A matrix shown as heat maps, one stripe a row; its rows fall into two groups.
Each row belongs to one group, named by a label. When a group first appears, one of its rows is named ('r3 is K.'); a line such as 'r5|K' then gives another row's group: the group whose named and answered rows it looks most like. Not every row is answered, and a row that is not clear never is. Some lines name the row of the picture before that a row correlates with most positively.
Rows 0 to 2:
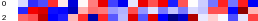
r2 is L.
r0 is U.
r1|L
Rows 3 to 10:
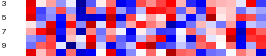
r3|U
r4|U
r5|U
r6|L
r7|L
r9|L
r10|U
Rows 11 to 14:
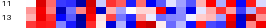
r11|L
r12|L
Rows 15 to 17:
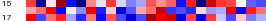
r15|U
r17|U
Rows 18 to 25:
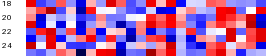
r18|U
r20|U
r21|U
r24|U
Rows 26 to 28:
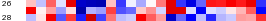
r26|U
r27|U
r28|L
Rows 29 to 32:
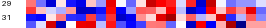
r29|U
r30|U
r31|U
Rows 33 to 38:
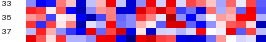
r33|U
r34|U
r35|U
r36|U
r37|L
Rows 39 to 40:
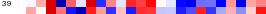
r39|L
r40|L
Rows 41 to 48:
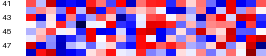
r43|U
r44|U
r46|L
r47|U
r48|L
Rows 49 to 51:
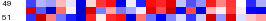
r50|U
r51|L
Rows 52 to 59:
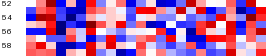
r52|L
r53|L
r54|L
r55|L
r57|U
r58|L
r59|L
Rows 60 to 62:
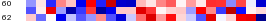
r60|U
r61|L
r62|U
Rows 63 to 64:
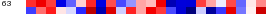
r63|L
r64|L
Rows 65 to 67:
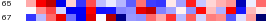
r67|U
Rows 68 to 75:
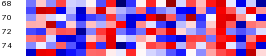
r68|U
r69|L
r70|U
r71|L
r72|U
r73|L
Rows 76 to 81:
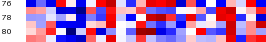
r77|L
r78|U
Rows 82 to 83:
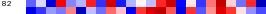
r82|U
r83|U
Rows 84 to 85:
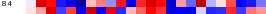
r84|L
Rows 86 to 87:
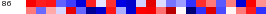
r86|L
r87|U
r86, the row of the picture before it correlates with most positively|85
